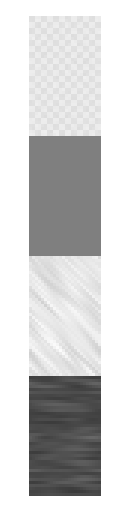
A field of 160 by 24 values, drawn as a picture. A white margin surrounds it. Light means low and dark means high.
It is made of 4 by 1 panels. Panel 1,1: very low, checkered, faint in contrast. Panel 2,1: middling, flat. Panel 3,1: very low, slanting down to the right, faint in contrast. Panel 4,1: high, streaked across, faint in contrast.
